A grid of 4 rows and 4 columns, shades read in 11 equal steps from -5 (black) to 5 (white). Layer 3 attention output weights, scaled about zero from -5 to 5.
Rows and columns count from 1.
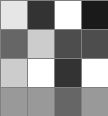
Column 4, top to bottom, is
-4 -2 5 1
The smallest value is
-4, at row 1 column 4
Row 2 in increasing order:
-2 -2 -1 3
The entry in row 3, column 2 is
5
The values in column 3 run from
-3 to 5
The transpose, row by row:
4 -1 3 1 / -3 3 5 1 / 5 -2 -3 -1 / -4 -2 5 1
